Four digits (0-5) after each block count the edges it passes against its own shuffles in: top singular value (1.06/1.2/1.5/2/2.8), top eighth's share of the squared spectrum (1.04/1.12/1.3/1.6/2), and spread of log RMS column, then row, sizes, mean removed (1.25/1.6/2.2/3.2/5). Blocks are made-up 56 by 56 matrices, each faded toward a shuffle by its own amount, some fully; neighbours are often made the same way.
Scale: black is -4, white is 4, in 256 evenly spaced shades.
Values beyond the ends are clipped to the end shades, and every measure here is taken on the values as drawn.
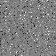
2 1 0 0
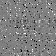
3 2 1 1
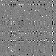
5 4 2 2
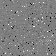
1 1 0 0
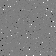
1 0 0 0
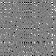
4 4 2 2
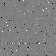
2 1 0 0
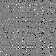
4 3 1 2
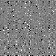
4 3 2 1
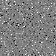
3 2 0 0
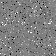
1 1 0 0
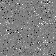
2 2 0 0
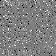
3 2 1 1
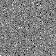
1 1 1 0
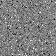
0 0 0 0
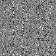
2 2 3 0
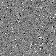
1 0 0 0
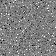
0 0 0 0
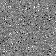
2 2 0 1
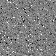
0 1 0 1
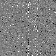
2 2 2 0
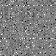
3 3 1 1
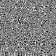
3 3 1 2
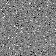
2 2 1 0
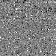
3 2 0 1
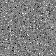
1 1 0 0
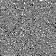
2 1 0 0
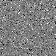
2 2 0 0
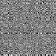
4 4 2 3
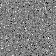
0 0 0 0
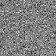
3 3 1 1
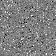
0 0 1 0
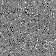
0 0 0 0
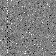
2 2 1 0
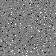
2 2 0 0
